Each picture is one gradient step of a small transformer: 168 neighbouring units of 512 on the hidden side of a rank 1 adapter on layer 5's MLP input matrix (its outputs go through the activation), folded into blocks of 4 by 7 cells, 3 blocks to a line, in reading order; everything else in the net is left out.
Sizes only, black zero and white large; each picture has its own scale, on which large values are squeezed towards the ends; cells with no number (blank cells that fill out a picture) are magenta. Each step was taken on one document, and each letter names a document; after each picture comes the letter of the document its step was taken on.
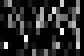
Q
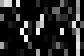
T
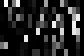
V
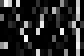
T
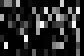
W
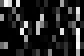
T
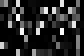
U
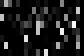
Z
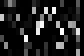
Z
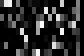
U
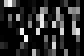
V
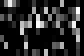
W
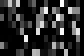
V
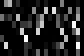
Z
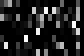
Z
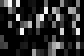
V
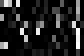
T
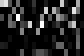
U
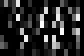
V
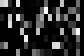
U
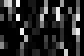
V
